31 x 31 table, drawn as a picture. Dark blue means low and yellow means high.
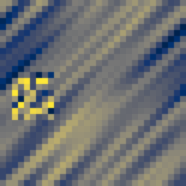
Streaks slant up to the right. The histogram is bell-shaped. Values change most from cell to cell in the middle left. Neither half mirrors the other. An odd patch, rougher than its surroundings, sits in the middle left.
